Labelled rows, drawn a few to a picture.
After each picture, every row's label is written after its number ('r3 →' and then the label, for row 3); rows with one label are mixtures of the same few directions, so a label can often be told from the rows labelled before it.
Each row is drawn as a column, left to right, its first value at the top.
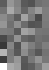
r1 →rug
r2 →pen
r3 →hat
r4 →hat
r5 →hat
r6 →hat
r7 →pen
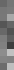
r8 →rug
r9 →rug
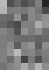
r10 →pen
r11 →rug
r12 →rug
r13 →rug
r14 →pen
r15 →rug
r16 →pen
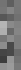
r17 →rug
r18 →hat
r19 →rug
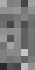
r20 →pen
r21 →hat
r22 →pen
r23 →rug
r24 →pen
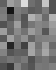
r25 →hat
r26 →pen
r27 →rug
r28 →pen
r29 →hat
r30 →hat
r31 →hat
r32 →hat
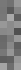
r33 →rug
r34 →hat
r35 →hat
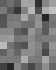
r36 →rug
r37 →pen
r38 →pen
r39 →rug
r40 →pen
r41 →pen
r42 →hat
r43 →pen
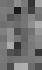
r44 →hat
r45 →rug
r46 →pen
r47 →pen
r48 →pen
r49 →rug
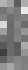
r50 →rug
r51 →pen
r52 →hat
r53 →pen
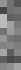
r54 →hat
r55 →rug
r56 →rug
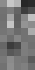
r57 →pen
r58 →rug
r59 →pen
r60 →pen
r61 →hat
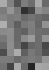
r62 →rug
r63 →pen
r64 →rug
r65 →pen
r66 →pen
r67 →pen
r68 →hat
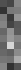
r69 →pen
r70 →rug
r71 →rug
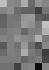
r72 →pen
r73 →pen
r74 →pen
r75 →hat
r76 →hat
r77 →pen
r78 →rug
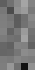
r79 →hat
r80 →pen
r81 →hat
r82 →pen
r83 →rug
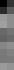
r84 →pen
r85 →pen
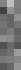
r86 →pen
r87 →pen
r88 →rug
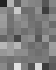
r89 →pen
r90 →hat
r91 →pen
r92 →hat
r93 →pen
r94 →pen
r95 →pen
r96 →hat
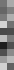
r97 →hat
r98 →rug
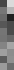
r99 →rug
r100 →hat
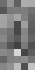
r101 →hat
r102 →rug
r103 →rug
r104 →rug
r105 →pen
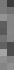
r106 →rug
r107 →hat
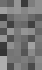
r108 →hat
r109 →hat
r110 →pen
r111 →hat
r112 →hat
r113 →hat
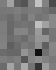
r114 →rug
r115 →pen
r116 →hat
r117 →rug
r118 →rug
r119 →rug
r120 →hat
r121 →pen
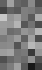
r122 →hat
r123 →hat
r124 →hat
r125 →hat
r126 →rug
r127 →hat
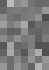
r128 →hat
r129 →hat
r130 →hat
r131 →rug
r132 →rug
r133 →rug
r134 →hat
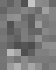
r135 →pen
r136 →rug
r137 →rug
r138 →hat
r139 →pen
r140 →hat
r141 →pen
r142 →pen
